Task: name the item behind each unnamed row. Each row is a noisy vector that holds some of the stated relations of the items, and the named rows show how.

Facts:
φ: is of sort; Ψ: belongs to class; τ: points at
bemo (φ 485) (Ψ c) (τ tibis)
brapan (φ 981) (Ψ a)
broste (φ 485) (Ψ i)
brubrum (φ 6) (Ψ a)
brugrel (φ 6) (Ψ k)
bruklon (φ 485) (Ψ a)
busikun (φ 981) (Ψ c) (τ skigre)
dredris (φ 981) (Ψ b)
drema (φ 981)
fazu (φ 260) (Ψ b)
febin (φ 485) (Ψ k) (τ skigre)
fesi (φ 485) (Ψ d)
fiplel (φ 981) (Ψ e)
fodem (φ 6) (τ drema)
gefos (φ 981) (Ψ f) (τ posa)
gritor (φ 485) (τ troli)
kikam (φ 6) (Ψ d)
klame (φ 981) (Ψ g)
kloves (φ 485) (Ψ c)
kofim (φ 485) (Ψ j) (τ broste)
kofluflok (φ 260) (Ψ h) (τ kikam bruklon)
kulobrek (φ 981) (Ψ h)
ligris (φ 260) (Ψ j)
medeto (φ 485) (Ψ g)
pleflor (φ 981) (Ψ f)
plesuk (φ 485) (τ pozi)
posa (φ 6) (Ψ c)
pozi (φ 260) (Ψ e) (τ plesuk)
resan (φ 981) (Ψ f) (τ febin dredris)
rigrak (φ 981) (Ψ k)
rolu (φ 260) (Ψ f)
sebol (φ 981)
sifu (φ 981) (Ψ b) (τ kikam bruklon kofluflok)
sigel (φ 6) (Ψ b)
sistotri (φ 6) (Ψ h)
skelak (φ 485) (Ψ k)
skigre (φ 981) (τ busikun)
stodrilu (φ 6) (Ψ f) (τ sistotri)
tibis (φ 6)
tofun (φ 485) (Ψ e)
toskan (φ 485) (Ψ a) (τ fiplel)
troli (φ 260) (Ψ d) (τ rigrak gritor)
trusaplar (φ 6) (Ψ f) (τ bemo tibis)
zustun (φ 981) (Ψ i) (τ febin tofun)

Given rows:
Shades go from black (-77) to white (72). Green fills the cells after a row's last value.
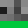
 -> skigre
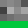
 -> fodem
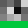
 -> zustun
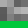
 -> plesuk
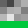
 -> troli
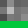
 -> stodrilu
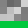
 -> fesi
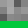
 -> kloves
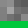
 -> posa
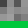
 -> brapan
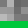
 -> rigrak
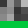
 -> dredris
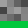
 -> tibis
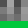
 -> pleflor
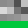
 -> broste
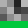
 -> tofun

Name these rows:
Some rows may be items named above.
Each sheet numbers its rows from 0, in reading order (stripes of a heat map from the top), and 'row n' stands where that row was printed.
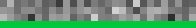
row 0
rigrak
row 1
ligris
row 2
brapan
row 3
fazu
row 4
broste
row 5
toskan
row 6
ligris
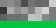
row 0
fodem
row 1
fesi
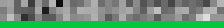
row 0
febin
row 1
resan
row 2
sifu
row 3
skelak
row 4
medeto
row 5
sistotri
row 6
brubrum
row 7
troli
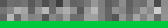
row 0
kofluflok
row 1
sistotri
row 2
sigel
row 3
brugrel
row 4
rolu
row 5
bruklon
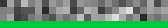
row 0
dredris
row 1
busikun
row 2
fiplel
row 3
pozi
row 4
kikam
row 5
kofim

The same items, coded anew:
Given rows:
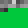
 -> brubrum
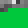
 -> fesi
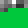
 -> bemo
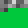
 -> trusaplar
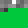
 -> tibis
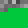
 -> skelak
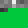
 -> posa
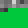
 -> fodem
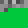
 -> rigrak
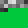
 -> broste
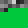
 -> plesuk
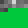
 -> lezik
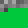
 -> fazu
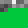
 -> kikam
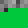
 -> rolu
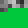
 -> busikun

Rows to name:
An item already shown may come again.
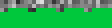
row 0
resan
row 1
broste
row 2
ligris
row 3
dredris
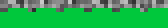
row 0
skigre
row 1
brapan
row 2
kofim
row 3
skigre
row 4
skigre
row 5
sifu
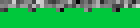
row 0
brubrum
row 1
zustun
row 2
pozi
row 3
resan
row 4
kofluflok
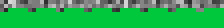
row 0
zustun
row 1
bruklon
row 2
fiplel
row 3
tofun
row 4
sistotri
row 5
toskan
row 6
busikun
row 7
febin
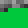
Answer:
troli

